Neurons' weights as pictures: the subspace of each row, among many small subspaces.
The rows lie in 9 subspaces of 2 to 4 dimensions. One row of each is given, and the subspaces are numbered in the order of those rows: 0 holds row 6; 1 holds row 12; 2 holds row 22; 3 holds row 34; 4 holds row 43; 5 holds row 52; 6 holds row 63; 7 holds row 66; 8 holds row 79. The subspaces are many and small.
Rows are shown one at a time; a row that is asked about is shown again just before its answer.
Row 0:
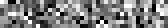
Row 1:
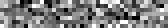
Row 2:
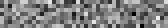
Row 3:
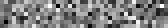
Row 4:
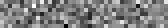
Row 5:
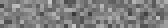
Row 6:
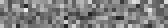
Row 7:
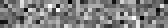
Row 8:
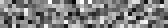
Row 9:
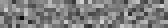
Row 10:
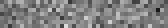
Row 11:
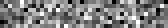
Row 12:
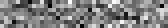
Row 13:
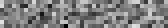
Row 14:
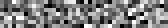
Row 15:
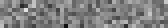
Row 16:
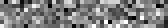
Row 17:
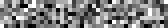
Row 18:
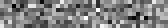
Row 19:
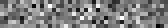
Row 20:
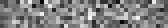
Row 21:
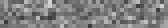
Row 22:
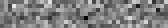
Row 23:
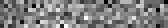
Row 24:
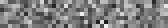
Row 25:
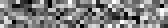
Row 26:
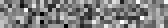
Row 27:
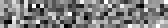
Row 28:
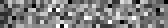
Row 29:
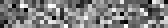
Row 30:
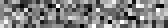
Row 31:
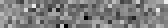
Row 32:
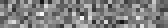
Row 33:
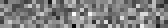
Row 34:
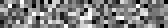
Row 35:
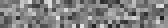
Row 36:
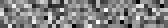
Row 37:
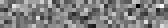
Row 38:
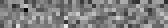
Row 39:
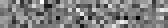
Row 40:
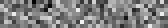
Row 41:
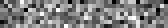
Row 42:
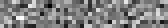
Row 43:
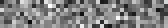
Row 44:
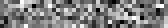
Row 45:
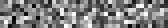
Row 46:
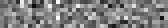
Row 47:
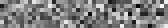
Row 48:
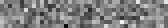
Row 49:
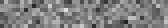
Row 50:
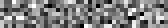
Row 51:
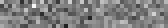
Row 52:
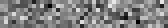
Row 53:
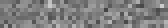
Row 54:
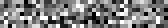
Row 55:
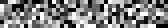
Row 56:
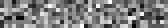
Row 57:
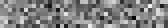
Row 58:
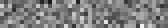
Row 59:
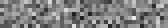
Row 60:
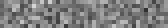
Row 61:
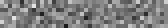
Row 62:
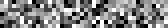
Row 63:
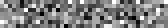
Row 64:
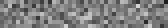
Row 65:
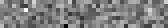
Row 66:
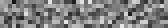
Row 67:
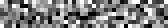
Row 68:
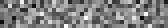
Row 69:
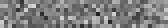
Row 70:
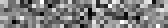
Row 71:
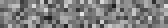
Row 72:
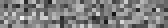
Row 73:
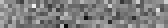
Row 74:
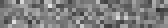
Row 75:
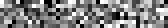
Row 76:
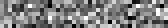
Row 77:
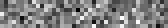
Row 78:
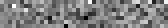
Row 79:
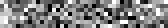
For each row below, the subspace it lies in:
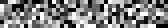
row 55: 5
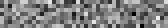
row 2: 4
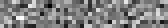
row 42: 0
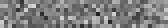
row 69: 2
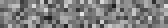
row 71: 4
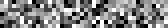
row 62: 5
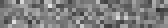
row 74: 4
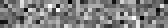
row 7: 6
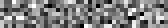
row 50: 7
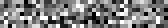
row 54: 2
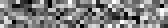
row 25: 1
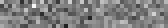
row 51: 5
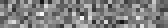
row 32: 4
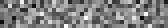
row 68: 6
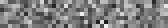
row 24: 4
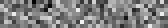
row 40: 5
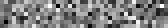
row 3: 6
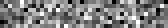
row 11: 6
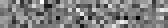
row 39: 4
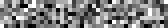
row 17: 0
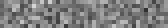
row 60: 4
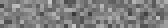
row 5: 1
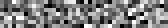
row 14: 7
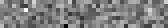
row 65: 0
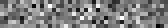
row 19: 5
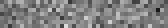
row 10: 8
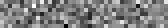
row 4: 3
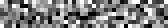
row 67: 0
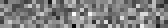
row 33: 1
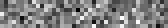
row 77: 5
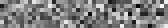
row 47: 5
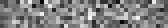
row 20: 1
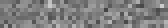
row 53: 2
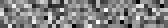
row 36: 2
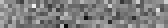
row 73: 8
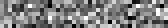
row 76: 2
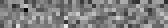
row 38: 0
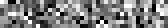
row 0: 4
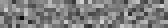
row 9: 7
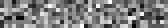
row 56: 7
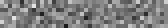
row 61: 6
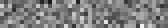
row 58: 4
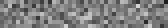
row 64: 3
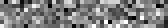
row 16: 5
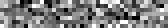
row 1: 1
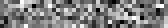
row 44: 5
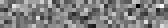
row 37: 3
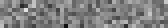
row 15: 0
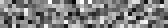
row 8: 7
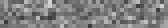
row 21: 2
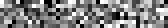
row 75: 4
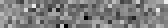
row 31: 8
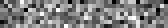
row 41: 6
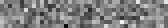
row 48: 3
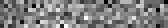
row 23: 8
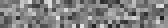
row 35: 1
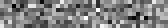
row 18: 2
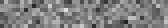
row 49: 5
